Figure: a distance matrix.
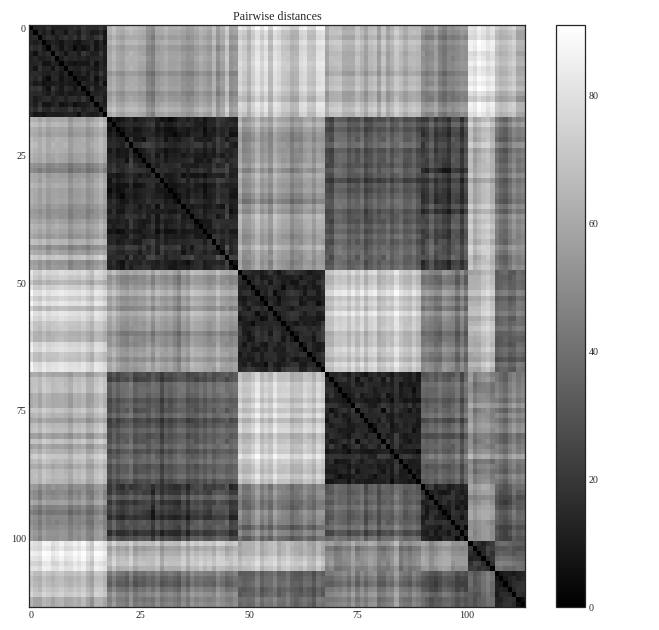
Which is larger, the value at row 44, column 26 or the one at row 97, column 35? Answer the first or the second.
the second
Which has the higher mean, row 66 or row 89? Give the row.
66
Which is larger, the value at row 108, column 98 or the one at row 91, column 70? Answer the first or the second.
the second
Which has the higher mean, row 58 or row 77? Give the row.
58
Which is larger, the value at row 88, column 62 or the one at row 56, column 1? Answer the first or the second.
the second
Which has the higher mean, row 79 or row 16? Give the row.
16
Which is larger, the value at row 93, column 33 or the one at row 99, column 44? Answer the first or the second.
the second
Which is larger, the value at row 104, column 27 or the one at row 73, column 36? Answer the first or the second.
the first
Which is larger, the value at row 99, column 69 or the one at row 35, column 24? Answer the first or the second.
the first
